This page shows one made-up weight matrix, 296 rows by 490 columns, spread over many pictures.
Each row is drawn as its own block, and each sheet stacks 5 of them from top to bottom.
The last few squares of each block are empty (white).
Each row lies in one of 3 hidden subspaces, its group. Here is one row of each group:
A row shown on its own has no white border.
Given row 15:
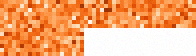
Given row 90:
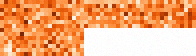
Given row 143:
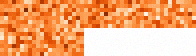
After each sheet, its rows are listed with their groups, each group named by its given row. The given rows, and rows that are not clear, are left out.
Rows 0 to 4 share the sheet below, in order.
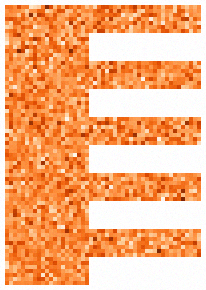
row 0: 143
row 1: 15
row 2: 143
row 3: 143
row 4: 143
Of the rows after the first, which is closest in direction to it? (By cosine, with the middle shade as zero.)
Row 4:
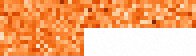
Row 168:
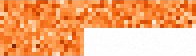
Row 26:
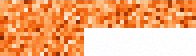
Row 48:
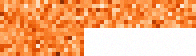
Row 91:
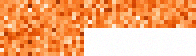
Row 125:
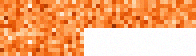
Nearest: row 48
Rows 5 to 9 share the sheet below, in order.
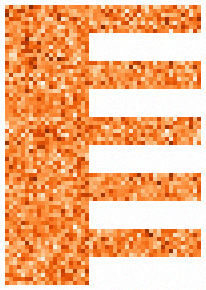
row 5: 90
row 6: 90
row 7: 90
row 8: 90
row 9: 90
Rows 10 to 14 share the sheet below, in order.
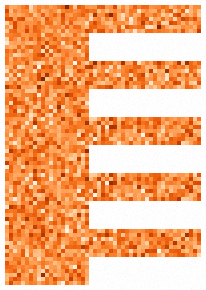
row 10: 143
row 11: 90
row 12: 15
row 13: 15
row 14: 143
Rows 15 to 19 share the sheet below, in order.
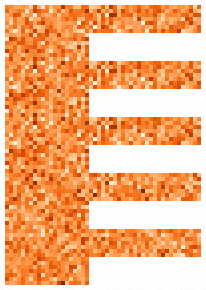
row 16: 15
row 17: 15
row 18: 15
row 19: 143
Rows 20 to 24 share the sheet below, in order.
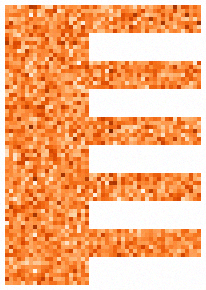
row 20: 143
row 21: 15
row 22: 143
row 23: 15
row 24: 15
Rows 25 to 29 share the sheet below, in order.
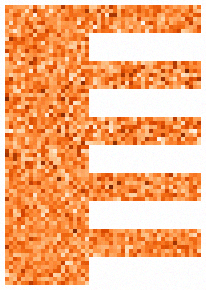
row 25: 15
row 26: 143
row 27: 143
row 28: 143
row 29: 90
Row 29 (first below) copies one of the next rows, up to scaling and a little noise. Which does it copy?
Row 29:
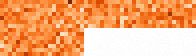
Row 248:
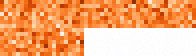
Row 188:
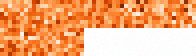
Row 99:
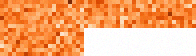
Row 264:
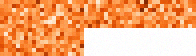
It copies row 99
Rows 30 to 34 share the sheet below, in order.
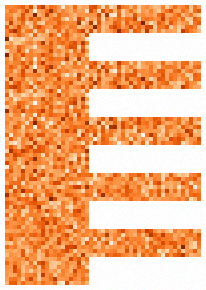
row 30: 15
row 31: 15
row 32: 15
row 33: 90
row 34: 143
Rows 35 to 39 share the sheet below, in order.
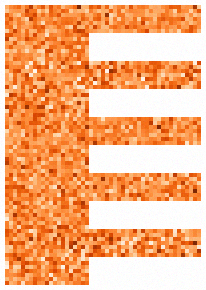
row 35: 15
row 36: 15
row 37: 90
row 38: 90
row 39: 143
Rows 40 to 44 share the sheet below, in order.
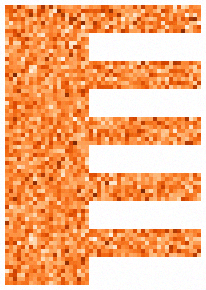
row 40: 143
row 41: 90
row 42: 90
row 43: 15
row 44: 90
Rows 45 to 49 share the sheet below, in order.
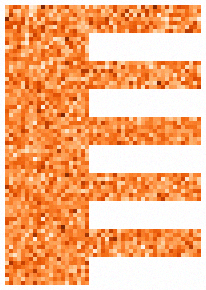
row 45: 90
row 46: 143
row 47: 15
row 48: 143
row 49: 15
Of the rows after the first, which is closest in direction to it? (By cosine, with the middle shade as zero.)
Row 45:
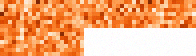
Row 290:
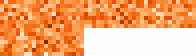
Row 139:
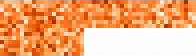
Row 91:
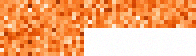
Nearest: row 290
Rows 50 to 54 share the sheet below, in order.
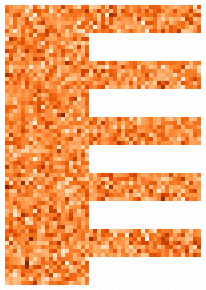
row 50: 15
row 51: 143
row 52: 15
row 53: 143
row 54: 90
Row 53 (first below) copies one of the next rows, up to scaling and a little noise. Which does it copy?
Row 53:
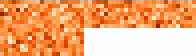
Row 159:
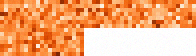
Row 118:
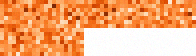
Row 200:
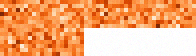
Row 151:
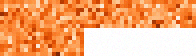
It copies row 200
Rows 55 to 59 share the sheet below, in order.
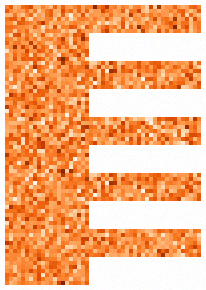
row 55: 90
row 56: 15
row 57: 143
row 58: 15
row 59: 143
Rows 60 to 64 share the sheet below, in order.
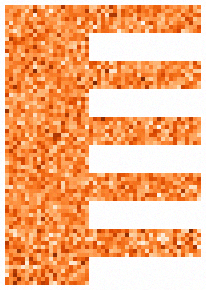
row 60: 15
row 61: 15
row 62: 90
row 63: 143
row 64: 90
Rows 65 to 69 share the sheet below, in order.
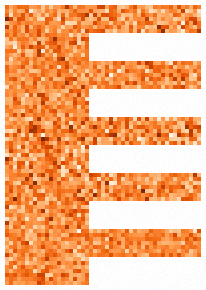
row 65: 143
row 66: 143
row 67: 90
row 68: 15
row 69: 15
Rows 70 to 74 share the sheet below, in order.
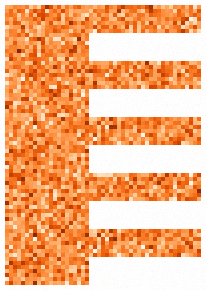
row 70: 143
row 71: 90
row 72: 15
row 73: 90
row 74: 15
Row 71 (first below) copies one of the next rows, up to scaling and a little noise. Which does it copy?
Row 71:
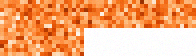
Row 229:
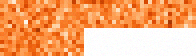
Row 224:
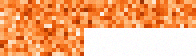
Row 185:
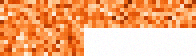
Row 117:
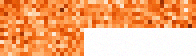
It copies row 224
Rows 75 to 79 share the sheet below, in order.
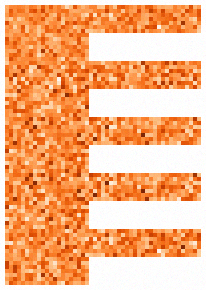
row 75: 143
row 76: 90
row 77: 15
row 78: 15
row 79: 143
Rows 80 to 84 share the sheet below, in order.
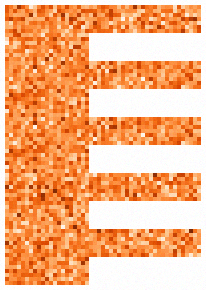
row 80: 143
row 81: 15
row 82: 15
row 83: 90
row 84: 90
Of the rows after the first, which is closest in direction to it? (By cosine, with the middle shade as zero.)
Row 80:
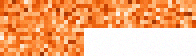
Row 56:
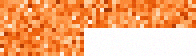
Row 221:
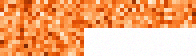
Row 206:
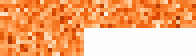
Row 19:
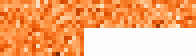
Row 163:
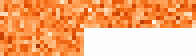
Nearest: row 56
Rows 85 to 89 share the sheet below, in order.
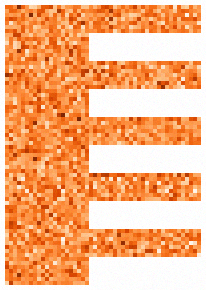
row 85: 143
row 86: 143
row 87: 15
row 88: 90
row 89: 143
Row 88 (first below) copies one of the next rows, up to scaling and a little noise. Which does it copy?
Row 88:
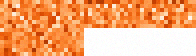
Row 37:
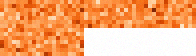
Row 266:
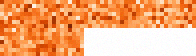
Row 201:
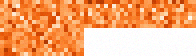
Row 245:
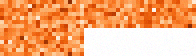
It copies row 201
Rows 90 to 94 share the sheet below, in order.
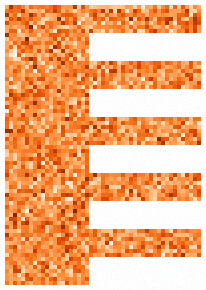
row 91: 15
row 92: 143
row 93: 90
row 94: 143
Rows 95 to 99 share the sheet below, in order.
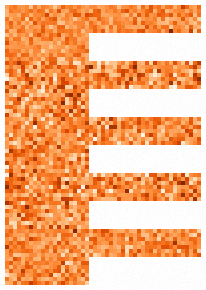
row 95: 90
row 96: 90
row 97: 15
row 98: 90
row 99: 90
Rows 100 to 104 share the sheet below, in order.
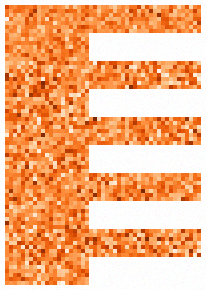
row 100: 90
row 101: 90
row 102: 90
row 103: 15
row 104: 90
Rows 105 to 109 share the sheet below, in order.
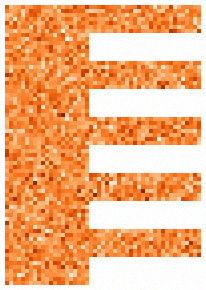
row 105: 90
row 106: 143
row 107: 143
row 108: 15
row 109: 143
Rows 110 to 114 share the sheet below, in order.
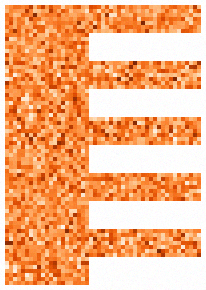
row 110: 15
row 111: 90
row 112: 90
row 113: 143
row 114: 143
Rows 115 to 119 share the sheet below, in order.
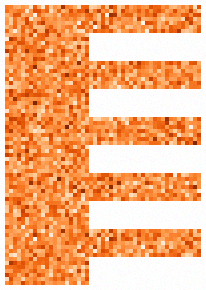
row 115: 15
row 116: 15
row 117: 90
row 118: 143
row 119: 15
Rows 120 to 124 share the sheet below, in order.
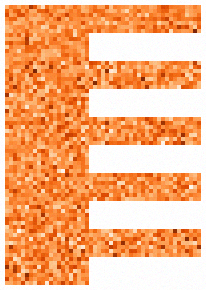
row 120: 90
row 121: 15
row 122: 143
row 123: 143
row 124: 143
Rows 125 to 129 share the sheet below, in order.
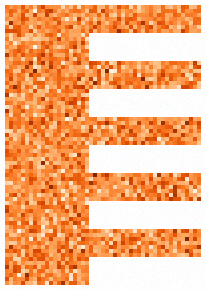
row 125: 15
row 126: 15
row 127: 143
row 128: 90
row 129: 143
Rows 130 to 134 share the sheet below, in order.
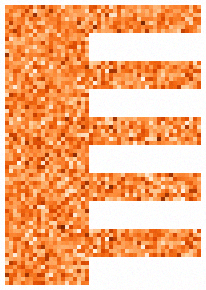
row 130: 15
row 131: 15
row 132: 143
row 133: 143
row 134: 15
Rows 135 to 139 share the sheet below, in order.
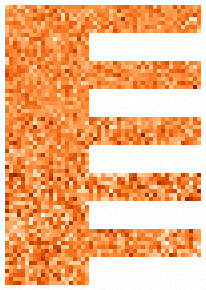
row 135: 143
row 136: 90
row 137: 15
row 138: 90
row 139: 90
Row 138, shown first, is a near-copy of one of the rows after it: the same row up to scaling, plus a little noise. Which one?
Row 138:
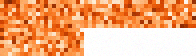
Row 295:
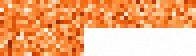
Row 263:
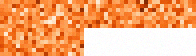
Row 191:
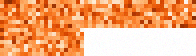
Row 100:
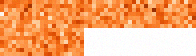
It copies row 191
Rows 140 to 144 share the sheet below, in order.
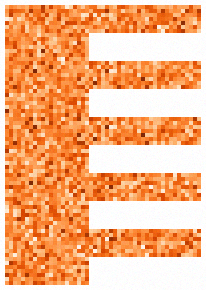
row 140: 143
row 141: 15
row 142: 15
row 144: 15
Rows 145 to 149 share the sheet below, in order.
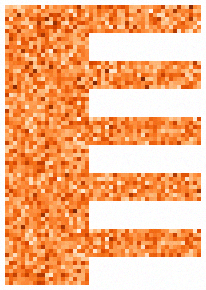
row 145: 90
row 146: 15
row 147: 15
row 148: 143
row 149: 15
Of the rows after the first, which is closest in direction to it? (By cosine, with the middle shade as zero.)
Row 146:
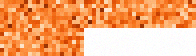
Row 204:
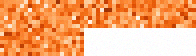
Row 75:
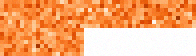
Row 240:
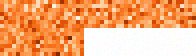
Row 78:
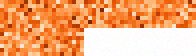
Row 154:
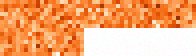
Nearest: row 78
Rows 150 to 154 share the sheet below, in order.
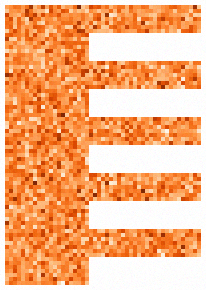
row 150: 15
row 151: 143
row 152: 90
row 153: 15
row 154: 143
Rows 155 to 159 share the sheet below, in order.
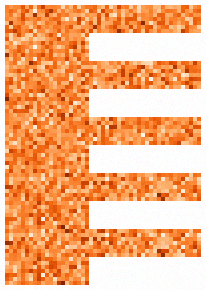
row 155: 15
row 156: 143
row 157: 15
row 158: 143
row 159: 143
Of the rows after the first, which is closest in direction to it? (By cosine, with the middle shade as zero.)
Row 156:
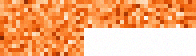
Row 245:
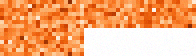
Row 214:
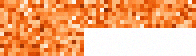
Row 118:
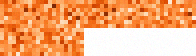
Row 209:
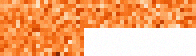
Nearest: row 209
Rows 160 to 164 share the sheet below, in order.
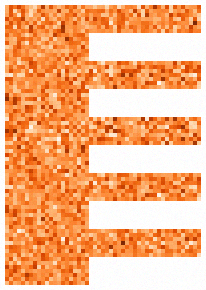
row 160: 90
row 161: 143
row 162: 90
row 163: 143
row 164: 143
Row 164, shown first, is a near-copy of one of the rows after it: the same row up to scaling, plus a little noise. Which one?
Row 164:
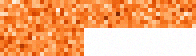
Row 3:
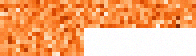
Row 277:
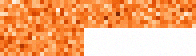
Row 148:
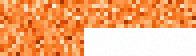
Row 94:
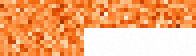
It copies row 277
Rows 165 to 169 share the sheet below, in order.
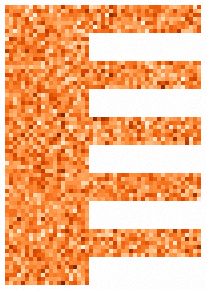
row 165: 15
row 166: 143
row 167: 90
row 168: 143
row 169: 143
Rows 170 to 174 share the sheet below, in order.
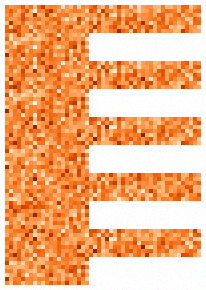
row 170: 15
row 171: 15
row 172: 15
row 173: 15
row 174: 15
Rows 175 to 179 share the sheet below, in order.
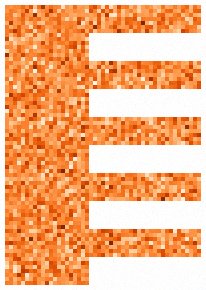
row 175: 15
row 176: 15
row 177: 143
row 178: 143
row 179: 143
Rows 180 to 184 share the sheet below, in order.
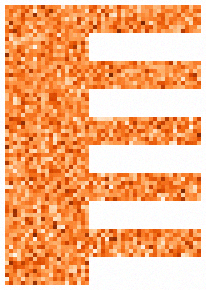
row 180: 15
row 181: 143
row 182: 90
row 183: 143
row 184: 15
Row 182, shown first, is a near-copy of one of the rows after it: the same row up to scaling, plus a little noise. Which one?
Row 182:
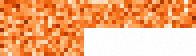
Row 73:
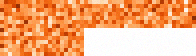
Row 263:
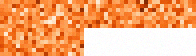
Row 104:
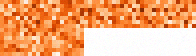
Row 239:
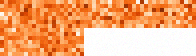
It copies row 73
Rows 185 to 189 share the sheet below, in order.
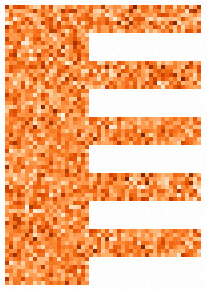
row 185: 90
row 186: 143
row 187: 15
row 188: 90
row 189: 15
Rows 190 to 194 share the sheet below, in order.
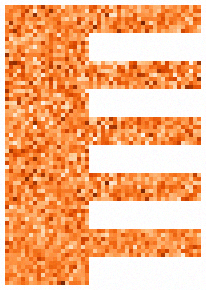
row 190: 15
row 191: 90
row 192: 15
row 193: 15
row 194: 143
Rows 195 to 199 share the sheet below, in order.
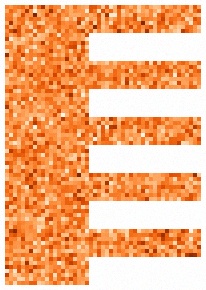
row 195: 15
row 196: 90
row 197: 15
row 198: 15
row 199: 90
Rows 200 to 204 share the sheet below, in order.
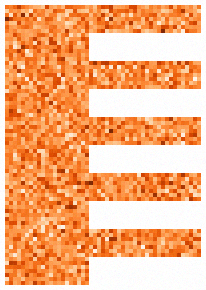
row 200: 143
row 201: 90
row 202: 143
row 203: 90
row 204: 15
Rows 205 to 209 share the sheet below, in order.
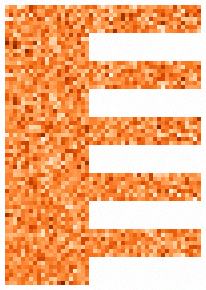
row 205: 143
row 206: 143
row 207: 90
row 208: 90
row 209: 143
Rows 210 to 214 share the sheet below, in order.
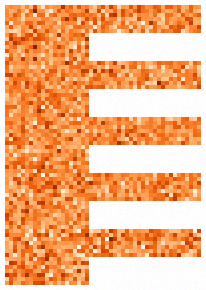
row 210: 15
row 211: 143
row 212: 15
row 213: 90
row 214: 15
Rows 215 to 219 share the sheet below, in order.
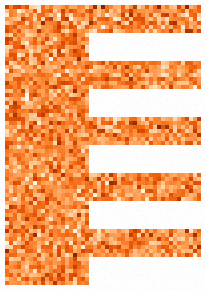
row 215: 90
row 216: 90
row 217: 90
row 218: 15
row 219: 90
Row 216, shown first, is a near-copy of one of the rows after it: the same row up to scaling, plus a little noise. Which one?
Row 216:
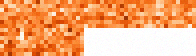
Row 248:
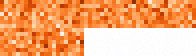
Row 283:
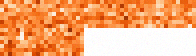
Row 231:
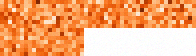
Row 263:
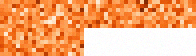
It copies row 283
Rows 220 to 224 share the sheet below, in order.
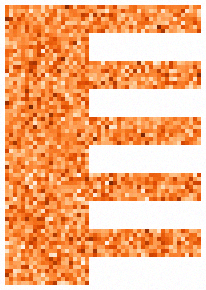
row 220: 143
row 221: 90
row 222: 15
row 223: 15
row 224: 90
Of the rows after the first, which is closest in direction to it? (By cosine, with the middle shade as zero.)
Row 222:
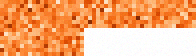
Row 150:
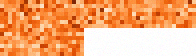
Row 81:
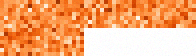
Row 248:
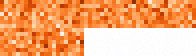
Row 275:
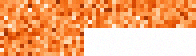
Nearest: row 150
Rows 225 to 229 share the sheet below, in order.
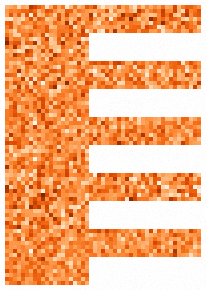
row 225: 143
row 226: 90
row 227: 15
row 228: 90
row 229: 90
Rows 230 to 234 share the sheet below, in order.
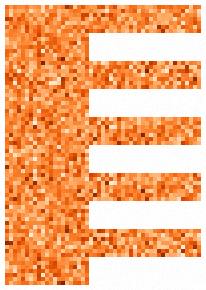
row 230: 143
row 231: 90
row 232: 15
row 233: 15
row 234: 143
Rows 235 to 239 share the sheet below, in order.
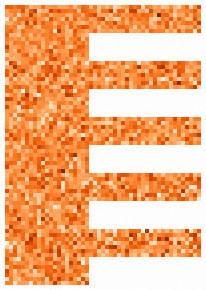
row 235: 90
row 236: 90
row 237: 143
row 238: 143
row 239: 90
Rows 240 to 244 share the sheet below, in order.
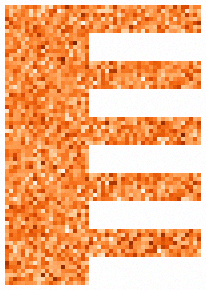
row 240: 143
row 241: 15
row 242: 143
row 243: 15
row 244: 143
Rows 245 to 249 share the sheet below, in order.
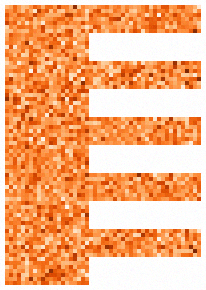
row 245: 90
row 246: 143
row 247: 90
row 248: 90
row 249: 90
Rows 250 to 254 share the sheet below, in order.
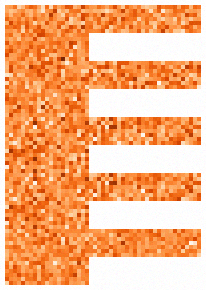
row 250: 143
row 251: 143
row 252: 15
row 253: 15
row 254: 143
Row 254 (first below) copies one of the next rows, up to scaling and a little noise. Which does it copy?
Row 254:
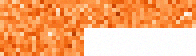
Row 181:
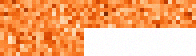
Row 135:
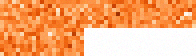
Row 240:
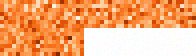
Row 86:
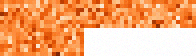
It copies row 135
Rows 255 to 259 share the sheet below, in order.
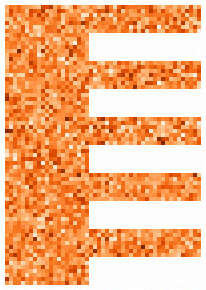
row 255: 143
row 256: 143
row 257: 143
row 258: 15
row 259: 15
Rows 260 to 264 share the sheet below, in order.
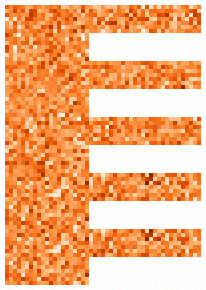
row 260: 90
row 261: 143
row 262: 15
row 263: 90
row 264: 90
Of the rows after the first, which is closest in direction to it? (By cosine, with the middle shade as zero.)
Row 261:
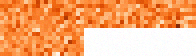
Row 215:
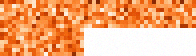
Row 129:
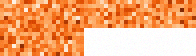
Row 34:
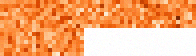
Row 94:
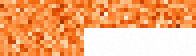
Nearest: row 34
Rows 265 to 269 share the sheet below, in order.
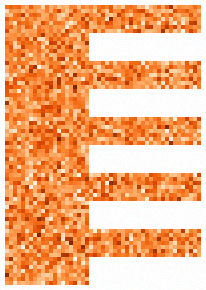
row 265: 143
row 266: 90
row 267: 90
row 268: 15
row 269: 90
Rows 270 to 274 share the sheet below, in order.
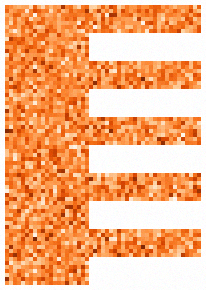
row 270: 15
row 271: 15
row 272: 143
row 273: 90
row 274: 15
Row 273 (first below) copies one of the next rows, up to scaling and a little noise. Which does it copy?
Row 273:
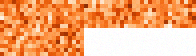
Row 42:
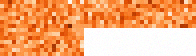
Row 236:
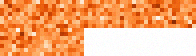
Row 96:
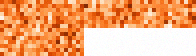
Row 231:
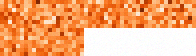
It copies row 96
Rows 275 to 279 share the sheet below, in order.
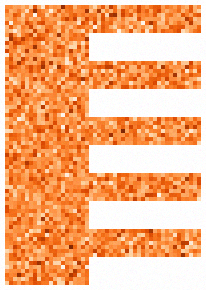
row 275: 15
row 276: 143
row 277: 143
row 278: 143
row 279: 143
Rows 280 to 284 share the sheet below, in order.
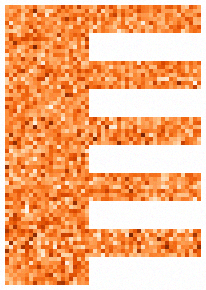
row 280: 15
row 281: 90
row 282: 15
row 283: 90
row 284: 90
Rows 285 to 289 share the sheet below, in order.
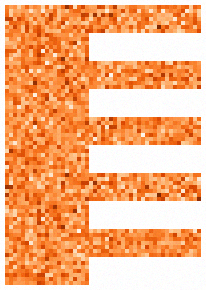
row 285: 143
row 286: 143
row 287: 15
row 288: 143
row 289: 15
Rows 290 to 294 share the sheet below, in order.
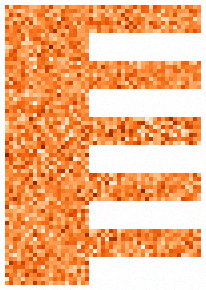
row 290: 90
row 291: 15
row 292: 143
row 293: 15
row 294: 15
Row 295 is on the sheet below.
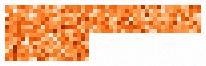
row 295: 90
